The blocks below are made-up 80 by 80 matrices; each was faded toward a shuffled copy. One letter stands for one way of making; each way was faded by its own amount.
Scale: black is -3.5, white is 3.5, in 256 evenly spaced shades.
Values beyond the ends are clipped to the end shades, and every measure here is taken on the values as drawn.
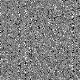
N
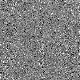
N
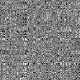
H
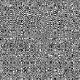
H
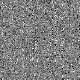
N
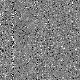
N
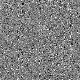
N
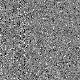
N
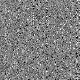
N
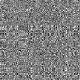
H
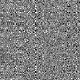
H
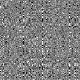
H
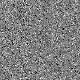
N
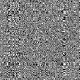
H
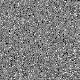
N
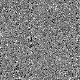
N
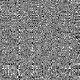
H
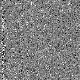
N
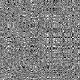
H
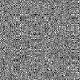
H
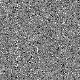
N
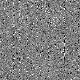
N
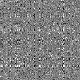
H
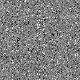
N
